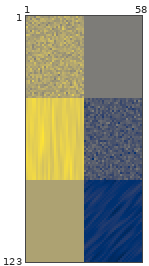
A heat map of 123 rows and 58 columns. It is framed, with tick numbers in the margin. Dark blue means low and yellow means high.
It is made of 3 by 2 panels. Panel 1,1: high, fine-grained. Panel 1,2: middling, flat. Panel 2,1: very high, streaked downward, faint in contrast. Panel 2,2: low, fine-grained. Panel 3,1: high, flat. Panel 3,2: very low, slanting up to the right, faint in contrast.
